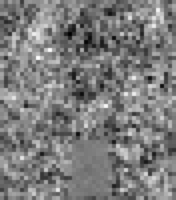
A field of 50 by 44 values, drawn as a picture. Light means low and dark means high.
In the bottom middle lies a patch that is calmer than the rest. The histogram is bell-shaped. There is no seam. The top middle is the ninth with the highest average. There is no overall slope.
